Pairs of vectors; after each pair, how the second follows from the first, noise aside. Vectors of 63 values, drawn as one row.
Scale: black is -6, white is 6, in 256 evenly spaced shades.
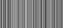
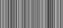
shuffled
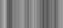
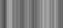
negated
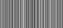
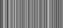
shuffled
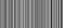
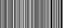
scaled up
